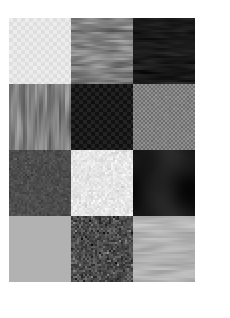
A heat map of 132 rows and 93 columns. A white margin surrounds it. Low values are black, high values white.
The table splits into 4 rows of 3 panels. Panel 1,1: very high, checkered, faint in contrast. Panel 1,2: middling, streaked across. Panel 1,3: very low, streaked across, faint in contrast. Panel 2,1: middling, streaked downward. Panel 2,2: very low, checkered, faint in contrast. Panel 2,3: middling, checkered. Panel 3,1: low, fine-grained, faint in contrast. Panel 3,2: very high, fine-grained, faint in contrast. Panel 3,3: very low, smooth, faint in contrast. Panel 4,1: high, flat. Panel 4,2: low, fine-grained. Panel 4,3: high, streaked across, faint in contrast.
